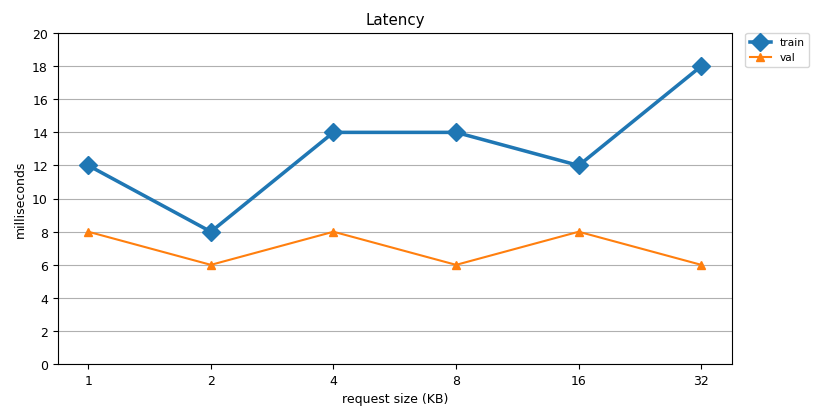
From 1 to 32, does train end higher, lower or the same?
higher
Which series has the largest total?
train
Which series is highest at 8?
train
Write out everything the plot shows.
Title: Latency
x-axis: request size (KB), ticks 1 2 4 8 16 32
y-axis: milliseconds, ticks 0 2 4 6 8 10 12 14 16 18 20
Legend: train, val
Values:
train: 12 8 14 14 12 18
val: 8 6 8 6 8 6
